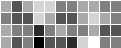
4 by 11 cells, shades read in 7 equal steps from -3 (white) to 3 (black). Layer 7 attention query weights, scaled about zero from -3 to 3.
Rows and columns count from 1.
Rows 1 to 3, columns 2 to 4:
1 -1 -2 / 1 1 -2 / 0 0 2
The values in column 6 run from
-1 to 1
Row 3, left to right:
-1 0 0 2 0 -1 0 0 -1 1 1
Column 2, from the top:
1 1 0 1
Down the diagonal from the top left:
-1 1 0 3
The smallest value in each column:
-1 0 -1 -2 -2 -1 0 -2 -3 -1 0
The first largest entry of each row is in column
2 2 4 4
